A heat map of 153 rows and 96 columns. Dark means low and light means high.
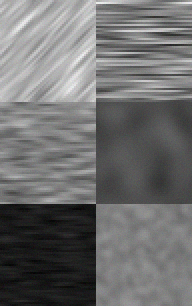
The table splits into 3 rows of 2 panels. Panel 1,1: high, slanting up to the right. Panel 1,2: middling, streaked across, strong in contrast. Panel 2,1: middling, streaked across. Panel 2,2: low, smooth, faint in contrast. Panel 3,1: very low, streaked across, faint in contrast. Panel 3,2: middling, blotchy, faint in contrast.
